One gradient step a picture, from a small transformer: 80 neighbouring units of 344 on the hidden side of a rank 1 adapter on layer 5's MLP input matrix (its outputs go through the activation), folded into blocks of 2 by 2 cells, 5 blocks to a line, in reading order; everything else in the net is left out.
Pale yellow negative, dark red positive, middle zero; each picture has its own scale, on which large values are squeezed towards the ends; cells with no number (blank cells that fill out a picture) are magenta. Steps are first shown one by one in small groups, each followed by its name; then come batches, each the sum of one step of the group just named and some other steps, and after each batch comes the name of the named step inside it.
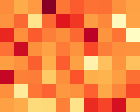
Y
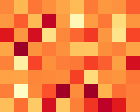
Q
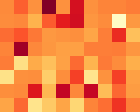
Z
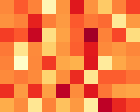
Z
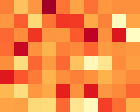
Y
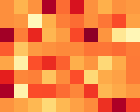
Y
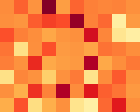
Z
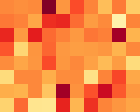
Z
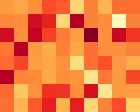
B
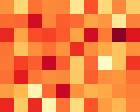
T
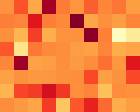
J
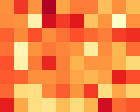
T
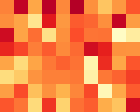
J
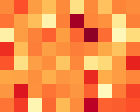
J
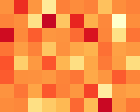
J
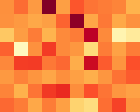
J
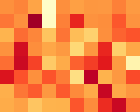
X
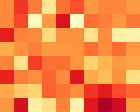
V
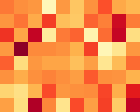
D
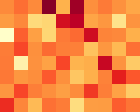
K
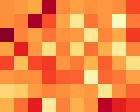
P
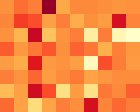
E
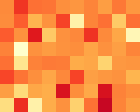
V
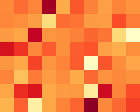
E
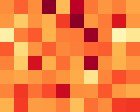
K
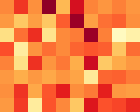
K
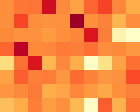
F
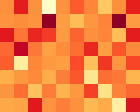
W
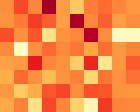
F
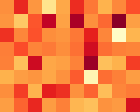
W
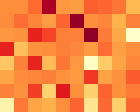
F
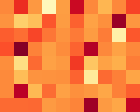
W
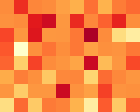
W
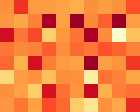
W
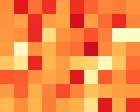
F
